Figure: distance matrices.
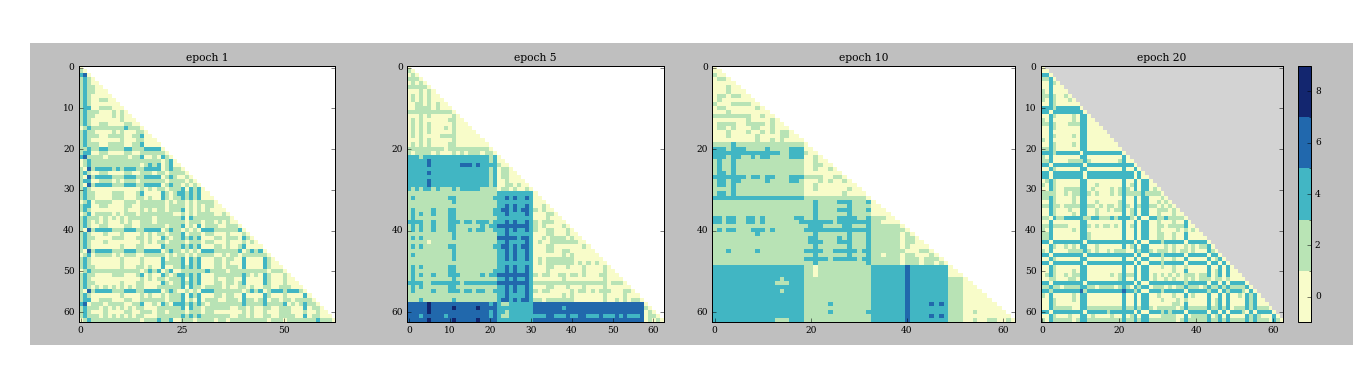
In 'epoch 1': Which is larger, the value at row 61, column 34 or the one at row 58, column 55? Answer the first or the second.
the second
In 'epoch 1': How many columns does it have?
63
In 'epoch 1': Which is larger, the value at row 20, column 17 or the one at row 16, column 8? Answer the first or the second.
the first
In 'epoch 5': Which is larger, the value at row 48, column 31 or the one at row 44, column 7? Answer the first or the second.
the second
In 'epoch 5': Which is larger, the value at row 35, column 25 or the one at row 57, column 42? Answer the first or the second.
the first
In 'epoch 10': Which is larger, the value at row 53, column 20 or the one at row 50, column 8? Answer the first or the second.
the second
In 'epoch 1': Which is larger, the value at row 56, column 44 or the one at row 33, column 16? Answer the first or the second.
the second
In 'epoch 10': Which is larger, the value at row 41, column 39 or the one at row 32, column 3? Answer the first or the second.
the second
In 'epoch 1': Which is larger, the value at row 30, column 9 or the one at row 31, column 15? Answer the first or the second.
the second
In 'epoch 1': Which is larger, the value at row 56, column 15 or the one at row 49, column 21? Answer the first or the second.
the first
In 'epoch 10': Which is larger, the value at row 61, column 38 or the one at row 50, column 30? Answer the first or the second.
the first
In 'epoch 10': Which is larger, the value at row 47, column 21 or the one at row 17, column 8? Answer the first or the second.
the first
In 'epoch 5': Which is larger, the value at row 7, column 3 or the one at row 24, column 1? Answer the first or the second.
the second
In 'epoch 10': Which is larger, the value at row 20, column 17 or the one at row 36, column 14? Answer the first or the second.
the first
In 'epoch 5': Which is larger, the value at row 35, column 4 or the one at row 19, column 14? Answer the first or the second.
the first
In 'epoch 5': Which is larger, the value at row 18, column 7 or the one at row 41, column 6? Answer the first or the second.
the second
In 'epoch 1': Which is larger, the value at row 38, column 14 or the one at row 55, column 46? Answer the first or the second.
the second
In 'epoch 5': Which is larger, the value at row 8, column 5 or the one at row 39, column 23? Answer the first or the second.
the second
